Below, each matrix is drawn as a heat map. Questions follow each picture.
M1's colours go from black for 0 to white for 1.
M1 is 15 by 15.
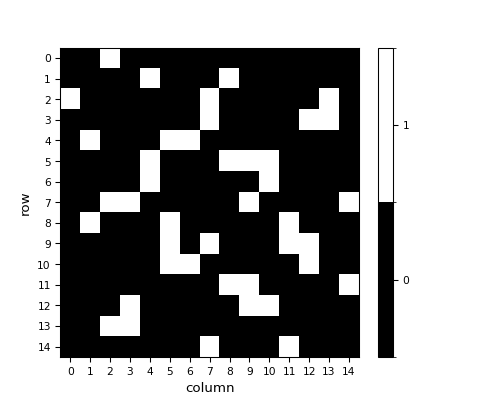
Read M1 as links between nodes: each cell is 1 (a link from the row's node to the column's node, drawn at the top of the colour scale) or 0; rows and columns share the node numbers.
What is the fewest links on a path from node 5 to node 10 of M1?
1
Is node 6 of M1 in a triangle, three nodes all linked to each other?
no
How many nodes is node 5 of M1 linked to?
4
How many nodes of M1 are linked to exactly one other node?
1
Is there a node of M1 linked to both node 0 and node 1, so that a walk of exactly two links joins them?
no
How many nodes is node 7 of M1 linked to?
4
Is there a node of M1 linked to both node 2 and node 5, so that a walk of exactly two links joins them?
no
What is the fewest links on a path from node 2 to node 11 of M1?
3
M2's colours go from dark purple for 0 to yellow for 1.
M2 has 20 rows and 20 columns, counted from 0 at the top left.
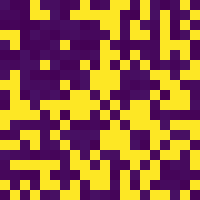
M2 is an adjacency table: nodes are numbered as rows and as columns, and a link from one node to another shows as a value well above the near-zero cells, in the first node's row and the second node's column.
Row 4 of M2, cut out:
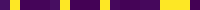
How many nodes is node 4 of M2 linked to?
6
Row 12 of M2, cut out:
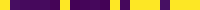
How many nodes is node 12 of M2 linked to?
9
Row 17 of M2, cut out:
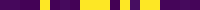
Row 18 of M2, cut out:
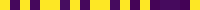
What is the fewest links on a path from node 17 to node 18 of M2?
2
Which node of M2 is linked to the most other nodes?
node 10
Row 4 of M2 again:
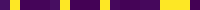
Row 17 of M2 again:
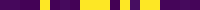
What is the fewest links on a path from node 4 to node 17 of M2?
1
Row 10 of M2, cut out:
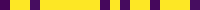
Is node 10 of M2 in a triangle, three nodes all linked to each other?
yes
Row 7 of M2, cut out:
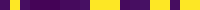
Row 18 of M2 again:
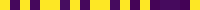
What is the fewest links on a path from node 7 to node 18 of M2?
1
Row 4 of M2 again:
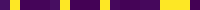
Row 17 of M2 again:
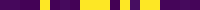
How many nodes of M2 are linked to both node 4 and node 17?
1
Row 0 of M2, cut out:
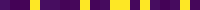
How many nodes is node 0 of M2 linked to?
6
